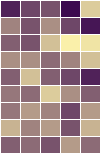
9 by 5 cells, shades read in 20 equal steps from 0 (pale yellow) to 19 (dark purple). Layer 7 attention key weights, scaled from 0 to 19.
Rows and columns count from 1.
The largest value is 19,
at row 1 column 4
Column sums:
95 90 80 98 78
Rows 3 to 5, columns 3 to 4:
4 0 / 11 9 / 12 14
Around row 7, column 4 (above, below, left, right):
8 13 9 7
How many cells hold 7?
4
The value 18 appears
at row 2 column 5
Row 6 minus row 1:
-7 -3 -10 -11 9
